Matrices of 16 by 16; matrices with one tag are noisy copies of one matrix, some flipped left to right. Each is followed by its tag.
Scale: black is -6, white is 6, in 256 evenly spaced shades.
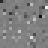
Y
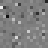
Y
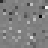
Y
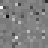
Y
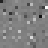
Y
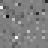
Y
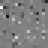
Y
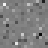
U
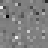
Y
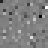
Y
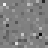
U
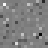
U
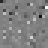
Y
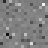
U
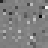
Y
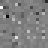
Y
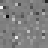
Y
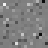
U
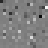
Y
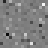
U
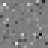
U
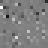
Y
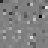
Y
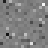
U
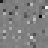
Y
